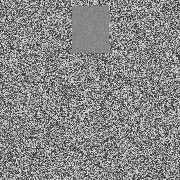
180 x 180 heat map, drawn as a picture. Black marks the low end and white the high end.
Calmest part: top middle. Odd rows or columns: none. Slope: none. Grain: fine. Stripes: none. Odd patch: calmer, in the top middle. Mirror symmetry: none. Histogram: flat.
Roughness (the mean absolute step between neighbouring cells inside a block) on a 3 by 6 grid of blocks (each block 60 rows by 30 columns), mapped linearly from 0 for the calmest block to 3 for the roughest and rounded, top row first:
3 3 0 0 3 3 / 3 3 3 3 3 3 / 3 3 3 3 3 3
